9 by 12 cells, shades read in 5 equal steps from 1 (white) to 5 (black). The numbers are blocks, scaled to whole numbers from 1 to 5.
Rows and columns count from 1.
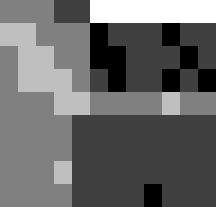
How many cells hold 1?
7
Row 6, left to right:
3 3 3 3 4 4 4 4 4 4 4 4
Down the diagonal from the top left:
3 2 2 2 2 4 4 4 5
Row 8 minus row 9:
0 0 0 -1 0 0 0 0 -1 0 0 0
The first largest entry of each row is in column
4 6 6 7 1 5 5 5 9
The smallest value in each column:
2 2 2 2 2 1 1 1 1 1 1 1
